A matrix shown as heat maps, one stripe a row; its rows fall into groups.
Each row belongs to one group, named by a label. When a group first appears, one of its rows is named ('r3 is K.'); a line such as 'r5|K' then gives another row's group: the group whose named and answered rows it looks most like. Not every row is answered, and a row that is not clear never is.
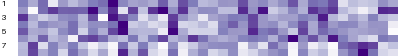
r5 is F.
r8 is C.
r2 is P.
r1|P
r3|F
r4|F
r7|C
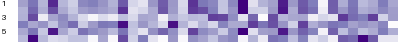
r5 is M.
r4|F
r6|C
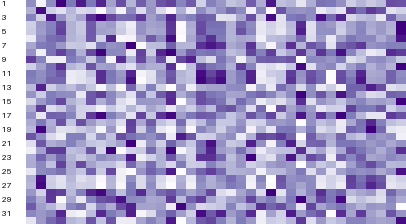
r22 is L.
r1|P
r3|P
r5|L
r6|L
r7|M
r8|P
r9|F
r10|L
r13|C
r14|P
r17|P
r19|C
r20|F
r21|M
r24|C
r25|L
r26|C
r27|C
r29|P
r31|M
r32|L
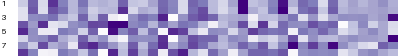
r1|M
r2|M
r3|L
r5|F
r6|L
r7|P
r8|F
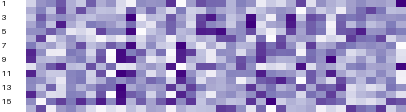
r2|C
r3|M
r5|M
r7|F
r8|F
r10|L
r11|F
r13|P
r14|F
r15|P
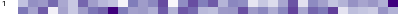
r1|L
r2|P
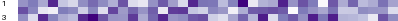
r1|M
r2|F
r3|P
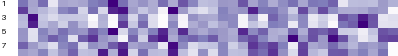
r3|C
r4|C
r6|P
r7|F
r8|F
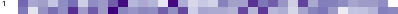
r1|F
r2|P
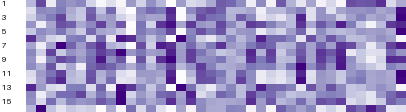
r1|C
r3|L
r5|L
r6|F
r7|P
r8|P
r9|P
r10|P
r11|L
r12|L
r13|F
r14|P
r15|P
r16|C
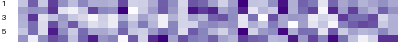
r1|M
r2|M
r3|C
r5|M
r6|P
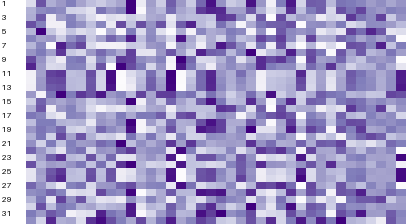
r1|M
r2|M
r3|C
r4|F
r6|F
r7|C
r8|M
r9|F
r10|F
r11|L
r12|L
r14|P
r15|M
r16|C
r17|F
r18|M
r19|M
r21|P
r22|F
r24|F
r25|L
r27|F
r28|M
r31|M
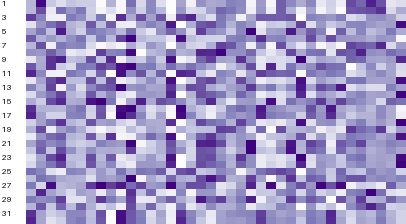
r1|C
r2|C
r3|F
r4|L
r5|M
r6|F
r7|C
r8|M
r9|L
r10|P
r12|L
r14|L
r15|P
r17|F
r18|L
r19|C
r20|L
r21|M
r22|M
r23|L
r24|L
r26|M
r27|P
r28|C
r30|C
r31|F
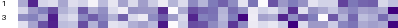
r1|C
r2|L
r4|L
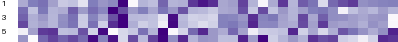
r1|M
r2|P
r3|F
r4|F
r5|L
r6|P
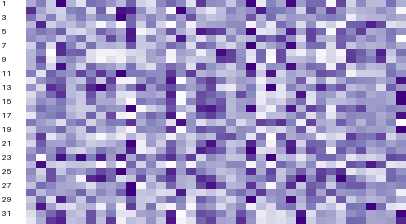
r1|M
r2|F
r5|M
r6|F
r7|M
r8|C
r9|C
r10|M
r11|P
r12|L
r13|P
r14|L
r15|L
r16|M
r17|L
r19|L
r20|C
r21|M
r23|P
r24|C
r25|P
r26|P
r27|M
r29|M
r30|C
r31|L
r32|L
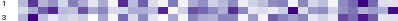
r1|C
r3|C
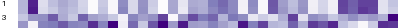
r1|C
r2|C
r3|L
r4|P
